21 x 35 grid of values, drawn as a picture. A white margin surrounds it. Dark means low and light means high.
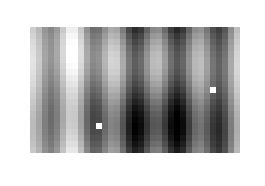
Ninth with the highest average: top left. Stripes: upright, repeating 5 times. Average level on the scale: 50%. Lone odd cells: 2, each higher than its neighbours.
